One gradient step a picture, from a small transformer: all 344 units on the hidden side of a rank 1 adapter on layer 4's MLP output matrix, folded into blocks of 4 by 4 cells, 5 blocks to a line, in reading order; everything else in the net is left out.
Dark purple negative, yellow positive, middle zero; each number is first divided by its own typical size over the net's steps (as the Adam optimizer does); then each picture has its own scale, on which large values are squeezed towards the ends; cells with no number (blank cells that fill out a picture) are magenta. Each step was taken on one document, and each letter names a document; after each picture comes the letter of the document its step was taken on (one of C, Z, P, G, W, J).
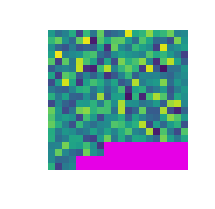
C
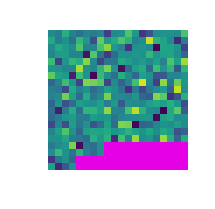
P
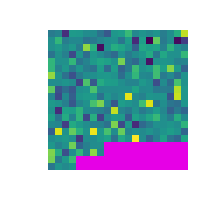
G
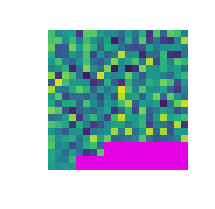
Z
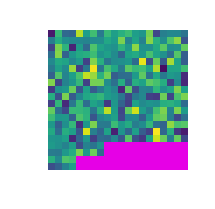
C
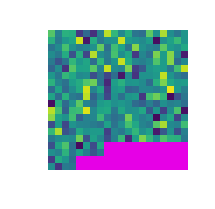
C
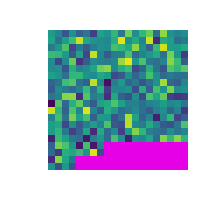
C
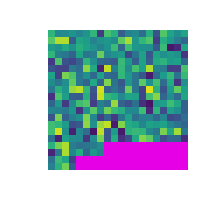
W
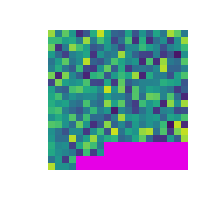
Z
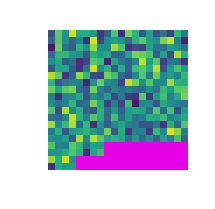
Z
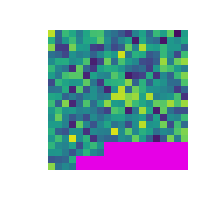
Z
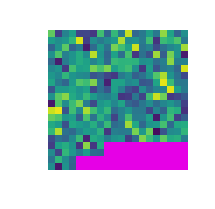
C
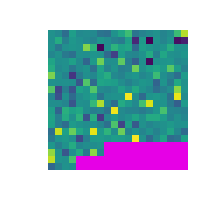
G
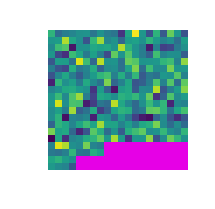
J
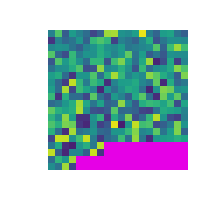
W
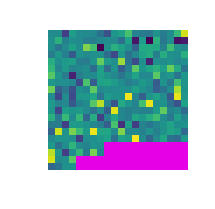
G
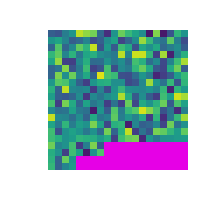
Z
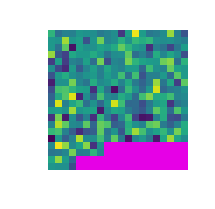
J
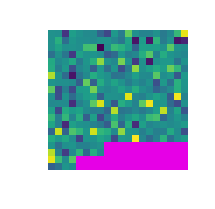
G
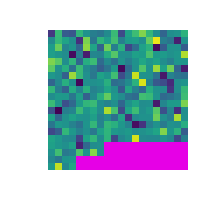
P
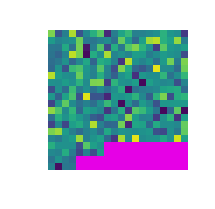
P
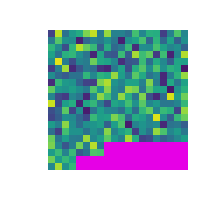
C
